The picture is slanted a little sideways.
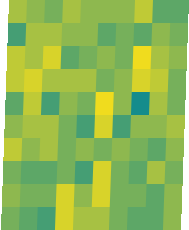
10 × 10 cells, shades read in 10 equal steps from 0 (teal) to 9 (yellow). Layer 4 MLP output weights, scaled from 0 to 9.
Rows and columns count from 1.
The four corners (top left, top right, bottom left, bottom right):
6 3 4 5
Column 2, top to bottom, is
5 6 6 8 7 6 5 3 4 3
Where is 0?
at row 5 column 8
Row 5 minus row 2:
1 1 -4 0 -1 6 1 -3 1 0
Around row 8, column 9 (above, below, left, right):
3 3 3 4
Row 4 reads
7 8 6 6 6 4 5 8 7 4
